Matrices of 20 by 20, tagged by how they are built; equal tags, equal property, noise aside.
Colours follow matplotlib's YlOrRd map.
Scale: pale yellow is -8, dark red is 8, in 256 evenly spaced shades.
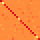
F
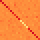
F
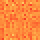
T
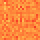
T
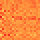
T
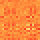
T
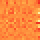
T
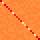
F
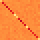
F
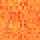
T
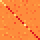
F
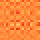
T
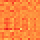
T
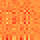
T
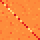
F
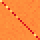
F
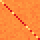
F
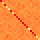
F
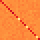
F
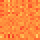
T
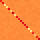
F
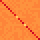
F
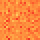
T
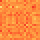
T
